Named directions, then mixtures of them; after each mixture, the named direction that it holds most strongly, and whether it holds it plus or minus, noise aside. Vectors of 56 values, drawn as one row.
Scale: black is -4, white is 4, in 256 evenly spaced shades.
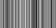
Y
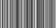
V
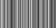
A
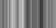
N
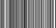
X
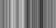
N, plus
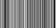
X, minus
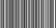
X, plus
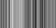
N, plus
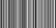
V, minus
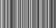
A, plus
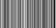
X, minus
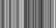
N, plus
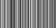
A, plus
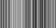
N, plus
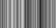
N, plus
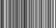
X, plus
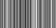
Y, minus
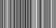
Y, minus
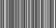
X, plus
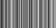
A, minus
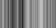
N, minus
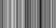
N, plus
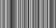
A, plus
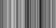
N, plus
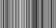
Y, plus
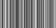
V, plus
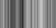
N, minus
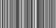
V, plus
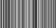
V, minus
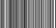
X, plus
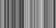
N, minus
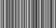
Y, plus
